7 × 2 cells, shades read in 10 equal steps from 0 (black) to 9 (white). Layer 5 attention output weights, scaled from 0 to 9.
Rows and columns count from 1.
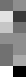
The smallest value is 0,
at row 7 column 2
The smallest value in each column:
4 0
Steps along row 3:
down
